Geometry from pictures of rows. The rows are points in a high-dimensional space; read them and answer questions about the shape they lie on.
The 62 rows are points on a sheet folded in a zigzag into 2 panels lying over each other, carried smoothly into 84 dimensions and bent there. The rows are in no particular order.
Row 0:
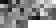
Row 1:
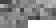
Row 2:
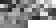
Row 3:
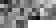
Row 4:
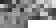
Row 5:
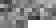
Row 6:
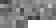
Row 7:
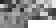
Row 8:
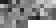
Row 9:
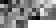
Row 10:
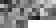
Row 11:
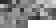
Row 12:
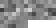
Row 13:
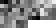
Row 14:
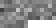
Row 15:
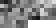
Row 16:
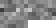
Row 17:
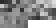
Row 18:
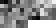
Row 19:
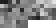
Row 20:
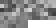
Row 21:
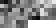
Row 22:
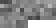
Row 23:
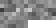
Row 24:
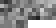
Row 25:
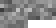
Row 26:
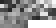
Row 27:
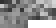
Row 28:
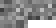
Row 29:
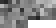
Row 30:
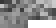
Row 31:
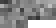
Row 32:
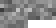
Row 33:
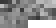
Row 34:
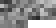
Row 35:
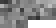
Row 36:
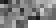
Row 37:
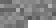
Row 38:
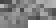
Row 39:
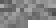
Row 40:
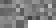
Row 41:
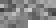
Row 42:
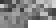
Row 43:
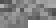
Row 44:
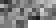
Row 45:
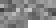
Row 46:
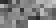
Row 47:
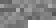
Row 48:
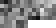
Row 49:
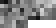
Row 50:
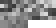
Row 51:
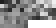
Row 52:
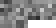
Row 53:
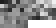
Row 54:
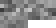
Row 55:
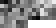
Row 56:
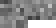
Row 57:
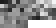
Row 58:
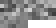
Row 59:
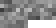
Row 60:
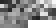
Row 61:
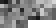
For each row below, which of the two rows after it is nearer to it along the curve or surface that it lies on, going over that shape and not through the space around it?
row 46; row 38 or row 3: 38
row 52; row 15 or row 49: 15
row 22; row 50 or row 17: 17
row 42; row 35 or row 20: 35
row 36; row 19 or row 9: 19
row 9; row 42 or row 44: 44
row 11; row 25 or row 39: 39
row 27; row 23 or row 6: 6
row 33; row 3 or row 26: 26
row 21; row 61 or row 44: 44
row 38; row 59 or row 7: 7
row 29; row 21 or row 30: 30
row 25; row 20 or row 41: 41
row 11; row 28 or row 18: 18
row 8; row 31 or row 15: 31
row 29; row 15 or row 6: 6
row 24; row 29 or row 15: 15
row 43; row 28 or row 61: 61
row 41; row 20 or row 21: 20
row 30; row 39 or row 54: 39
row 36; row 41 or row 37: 37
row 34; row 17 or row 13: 13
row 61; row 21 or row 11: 11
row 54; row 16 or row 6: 16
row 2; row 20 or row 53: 53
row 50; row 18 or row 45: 45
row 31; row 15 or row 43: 43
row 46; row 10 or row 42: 42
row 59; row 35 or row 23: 23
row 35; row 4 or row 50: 4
